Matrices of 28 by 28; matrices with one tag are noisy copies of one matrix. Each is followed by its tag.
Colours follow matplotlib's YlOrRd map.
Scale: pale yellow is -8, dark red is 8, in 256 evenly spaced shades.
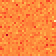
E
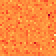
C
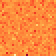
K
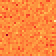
E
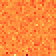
K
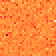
E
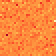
E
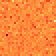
E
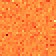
E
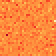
E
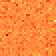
E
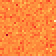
E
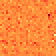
C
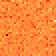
E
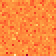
K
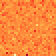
K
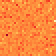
E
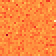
E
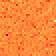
E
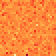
K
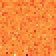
K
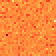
E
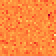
C
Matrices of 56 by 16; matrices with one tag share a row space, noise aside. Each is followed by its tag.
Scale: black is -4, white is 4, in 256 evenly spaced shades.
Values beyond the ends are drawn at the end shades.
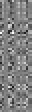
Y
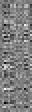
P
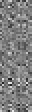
Y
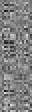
P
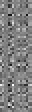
Y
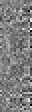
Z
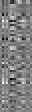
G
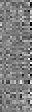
Z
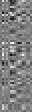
G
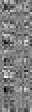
P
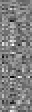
G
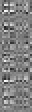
P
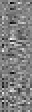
G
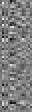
G
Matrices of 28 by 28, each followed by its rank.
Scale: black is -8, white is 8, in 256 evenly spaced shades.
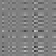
one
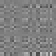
two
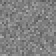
full rank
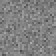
full rank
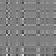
one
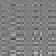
two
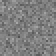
full rank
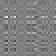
two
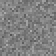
full rank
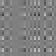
one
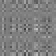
two
